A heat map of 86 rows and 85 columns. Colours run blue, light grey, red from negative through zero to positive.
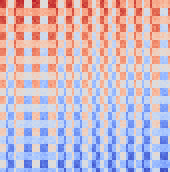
Average level on the scale: 50%. Slope: up to the top. Stripes: upright, repeating 10 times. Ninth with the highest average: top left.
